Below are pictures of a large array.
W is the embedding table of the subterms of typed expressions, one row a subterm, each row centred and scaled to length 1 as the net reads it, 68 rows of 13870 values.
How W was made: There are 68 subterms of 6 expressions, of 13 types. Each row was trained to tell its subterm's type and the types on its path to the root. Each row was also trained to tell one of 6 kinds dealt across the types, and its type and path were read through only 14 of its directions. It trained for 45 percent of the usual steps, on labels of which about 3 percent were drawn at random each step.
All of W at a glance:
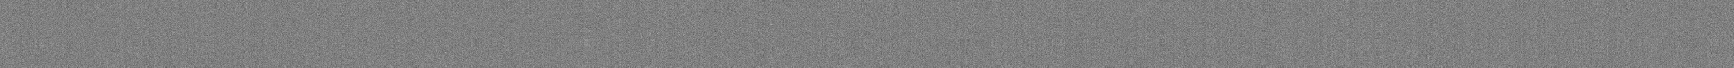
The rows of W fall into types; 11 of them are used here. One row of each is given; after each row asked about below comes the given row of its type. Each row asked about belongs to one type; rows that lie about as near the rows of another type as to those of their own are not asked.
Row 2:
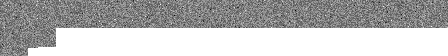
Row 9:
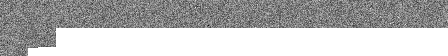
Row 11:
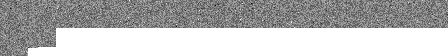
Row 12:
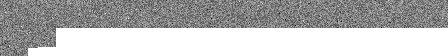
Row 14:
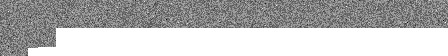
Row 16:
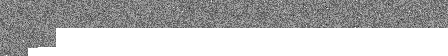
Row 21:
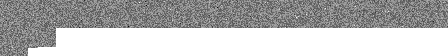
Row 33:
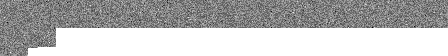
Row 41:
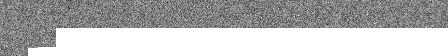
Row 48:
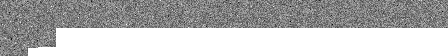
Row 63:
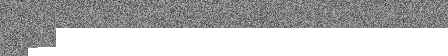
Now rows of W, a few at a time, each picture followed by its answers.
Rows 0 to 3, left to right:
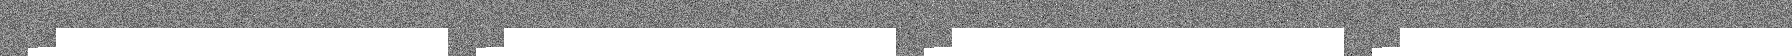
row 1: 48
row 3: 14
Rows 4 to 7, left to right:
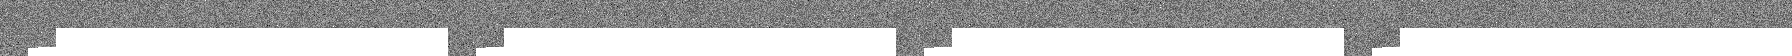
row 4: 33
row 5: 11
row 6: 14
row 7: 2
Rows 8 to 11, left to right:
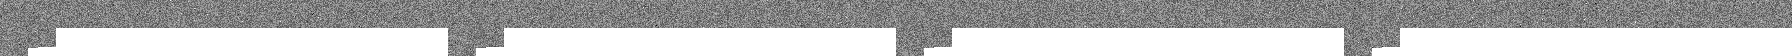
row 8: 21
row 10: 2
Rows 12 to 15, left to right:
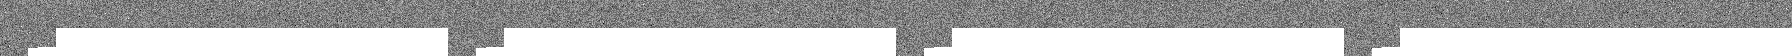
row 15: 33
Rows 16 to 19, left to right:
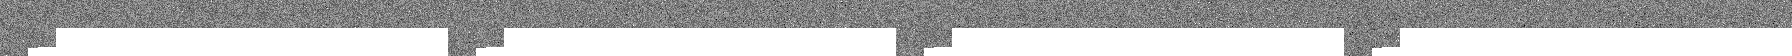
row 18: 41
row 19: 16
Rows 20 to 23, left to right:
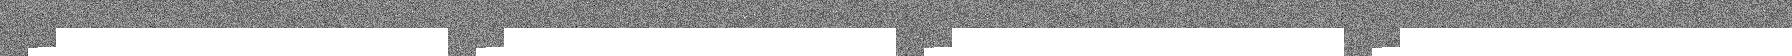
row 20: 48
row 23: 9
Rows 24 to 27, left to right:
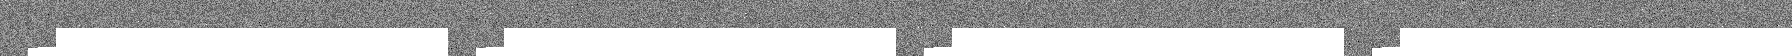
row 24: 11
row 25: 21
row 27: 21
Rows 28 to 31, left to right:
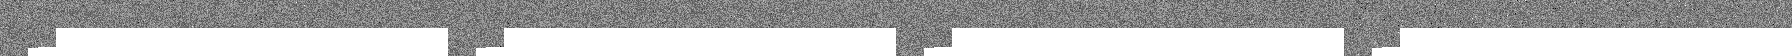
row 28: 16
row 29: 11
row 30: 2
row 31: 11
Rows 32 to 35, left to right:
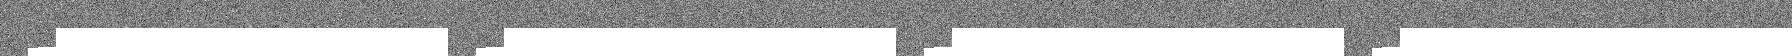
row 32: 14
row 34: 14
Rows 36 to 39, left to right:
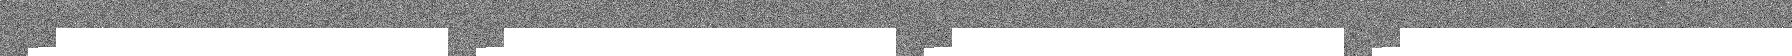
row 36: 11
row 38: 33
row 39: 41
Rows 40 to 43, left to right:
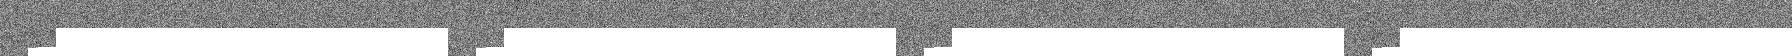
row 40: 41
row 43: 63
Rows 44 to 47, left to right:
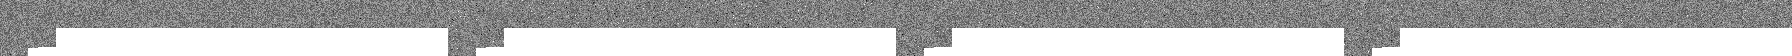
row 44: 11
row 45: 41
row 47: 21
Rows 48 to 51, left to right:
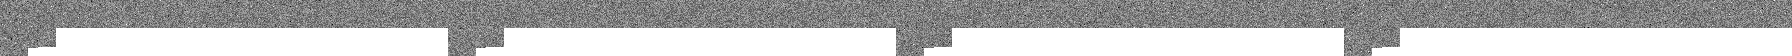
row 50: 9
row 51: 14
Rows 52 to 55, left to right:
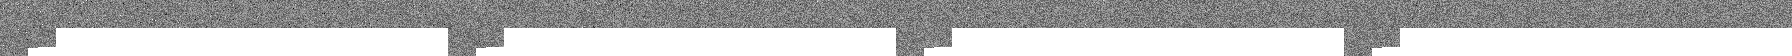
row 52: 2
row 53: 33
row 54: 21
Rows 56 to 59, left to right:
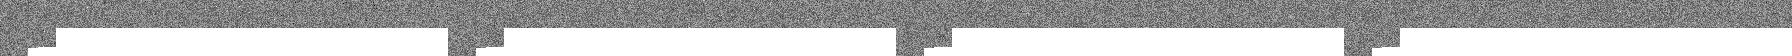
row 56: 11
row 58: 16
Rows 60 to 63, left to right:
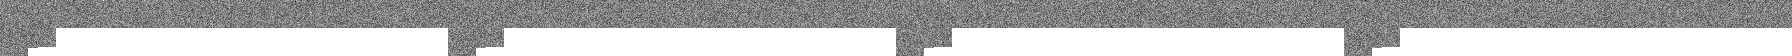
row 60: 33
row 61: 63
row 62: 41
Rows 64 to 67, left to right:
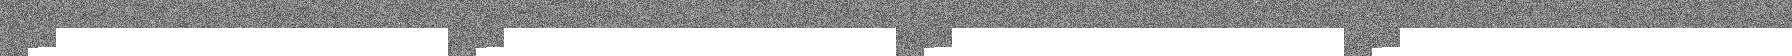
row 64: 16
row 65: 2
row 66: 2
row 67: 2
